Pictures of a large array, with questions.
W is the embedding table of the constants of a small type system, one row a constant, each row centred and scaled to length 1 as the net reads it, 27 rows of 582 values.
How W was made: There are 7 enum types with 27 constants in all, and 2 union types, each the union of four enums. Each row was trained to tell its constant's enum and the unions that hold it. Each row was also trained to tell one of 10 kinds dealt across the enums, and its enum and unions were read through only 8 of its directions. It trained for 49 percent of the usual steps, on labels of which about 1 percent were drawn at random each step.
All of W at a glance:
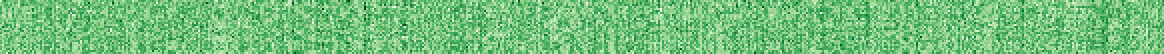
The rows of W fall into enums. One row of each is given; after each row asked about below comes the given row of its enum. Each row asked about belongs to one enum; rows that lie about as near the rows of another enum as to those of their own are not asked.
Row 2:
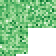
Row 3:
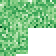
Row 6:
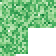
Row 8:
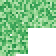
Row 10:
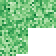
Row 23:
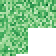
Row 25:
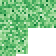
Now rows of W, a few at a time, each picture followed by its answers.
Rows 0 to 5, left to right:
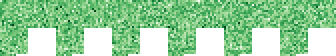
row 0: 10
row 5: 23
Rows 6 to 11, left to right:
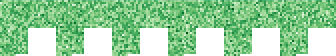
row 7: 8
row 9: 3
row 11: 3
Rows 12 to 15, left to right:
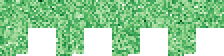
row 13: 25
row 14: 23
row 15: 10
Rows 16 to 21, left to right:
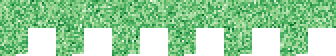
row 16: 6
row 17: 10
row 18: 25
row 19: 25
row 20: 3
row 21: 23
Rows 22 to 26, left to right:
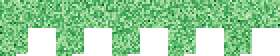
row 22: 10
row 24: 23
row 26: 25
